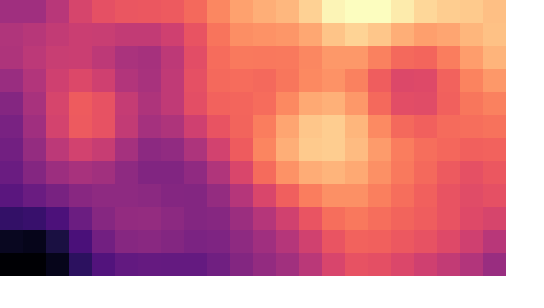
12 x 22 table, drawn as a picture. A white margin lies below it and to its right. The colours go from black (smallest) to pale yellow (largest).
The ninth with the highest average is the top right. The halves do not mirror each other. The field climbs toward the top right. The ninth with the lowest average is the bottom left.
